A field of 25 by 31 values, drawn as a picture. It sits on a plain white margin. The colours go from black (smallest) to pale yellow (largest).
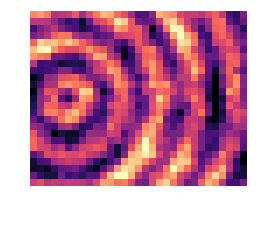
Rings: centred on the middle left. Average level on the scale: 50%. Ninth with the highest average: bottom middle.
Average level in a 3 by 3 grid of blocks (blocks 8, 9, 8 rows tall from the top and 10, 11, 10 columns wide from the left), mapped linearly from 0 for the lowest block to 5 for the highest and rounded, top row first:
3 3 3 | 2 3 1 | 0 5 2
